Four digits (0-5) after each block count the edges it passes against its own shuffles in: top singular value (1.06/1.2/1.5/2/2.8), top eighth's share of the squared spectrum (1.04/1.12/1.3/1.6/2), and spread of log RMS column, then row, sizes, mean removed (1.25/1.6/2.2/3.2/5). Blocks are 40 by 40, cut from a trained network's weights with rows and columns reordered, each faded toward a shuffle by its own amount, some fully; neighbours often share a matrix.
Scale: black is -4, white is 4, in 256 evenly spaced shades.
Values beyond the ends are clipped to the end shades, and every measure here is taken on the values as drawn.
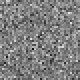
0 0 0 0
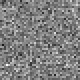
1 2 0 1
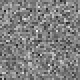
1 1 0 0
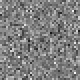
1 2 1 0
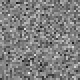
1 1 0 0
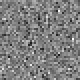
0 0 0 0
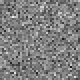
0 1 0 0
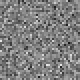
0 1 0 0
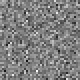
2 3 0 0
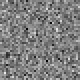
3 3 1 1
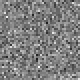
1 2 0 0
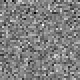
1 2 0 0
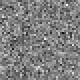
0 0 0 0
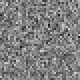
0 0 0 0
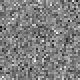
0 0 0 0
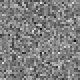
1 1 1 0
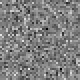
2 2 0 1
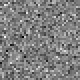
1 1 0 1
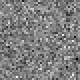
0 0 0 0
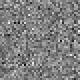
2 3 1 2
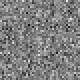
2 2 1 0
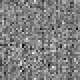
2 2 0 2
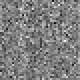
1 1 0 0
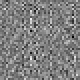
4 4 3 1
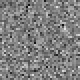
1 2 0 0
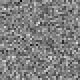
1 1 0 0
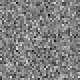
2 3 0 0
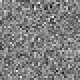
2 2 1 0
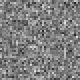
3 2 1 0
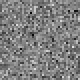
1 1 0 0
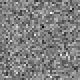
2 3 0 0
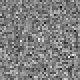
2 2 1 0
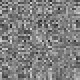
4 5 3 2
